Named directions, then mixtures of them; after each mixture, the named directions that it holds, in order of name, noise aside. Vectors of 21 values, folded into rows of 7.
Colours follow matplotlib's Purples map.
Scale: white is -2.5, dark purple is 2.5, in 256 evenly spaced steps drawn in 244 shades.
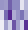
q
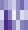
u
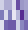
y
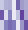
y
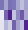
q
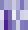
u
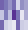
y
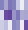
q, y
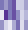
q, y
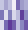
y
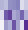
q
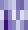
u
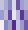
q, y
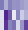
q, u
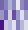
q, y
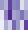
q
